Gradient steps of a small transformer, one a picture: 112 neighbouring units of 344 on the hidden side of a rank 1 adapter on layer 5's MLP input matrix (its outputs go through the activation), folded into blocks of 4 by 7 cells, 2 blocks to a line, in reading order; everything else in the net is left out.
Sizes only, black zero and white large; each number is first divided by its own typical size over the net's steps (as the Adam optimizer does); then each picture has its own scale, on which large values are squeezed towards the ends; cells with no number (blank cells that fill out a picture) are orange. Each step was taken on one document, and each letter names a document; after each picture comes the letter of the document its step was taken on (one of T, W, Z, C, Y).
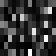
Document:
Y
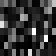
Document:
Y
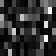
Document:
Y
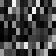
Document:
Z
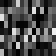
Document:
Z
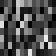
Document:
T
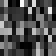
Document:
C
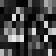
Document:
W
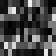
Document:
Z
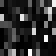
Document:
Y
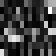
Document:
W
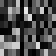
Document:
Z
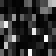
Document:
Y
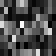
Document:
T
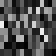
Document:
C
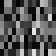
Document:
C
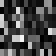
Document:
W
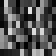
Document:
C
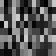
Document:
Z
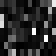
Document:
Y
